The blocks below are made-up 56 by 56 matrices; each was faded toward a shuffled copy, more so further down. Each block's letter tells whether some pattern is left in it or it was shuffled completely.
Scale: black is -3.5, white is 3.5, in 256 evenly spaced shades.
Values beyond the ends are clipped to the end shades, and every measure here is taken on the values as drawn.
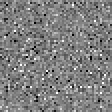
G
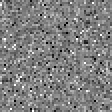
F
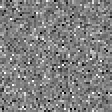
G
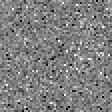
F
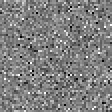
G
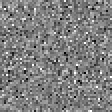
G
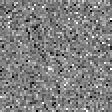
F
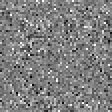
G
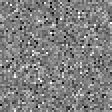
F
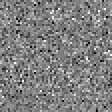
G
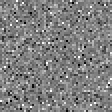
F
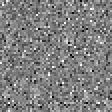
G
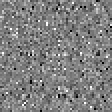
G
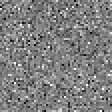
F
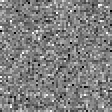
G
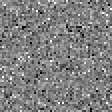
G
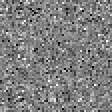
G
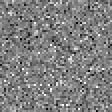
F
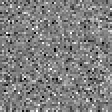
G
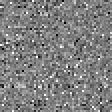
G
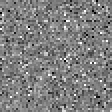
G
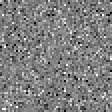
F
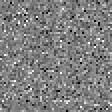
F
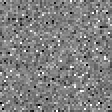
F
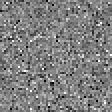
G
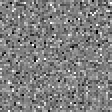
G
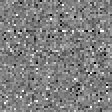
G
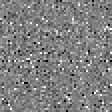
G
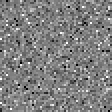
F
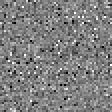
G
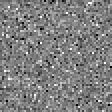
F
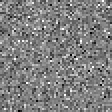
G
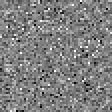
G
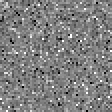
F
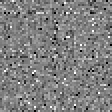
G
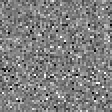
G
